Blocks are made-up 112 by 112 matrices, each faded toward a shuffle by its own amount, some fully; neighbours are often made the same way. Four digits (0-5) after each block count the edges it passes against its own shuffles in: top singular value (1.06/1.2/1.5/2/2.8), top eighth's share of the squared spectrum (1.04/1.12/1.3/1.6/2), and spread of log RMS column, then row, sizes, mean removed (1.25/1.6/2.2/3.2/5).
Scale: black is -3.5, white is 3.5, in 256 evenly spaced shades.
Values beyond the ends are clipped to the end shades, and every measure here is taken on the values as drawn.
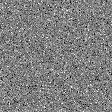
0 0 0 0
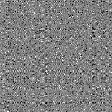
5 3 2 2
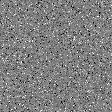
0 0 0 0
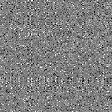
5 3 2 2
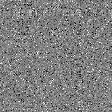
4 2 1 1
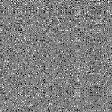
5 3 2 2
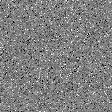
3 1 0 0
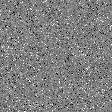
0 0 0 0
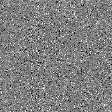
1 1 2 0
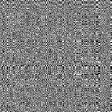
5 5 4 4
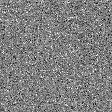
1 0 0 0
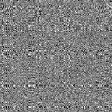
5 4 3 3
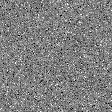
1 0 0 0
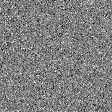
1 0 0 0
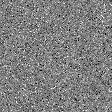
0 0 0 0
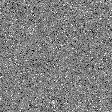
1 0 0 0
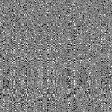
5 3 3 2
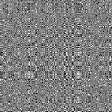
5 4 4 3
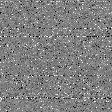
2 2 0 2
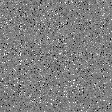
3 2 2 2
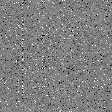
2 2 2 1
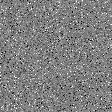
1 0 0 0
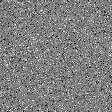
2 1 0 0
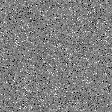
2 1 0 0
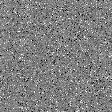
3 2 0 0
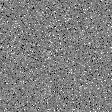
1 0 0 0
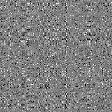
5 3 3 2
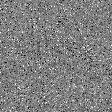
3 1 0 0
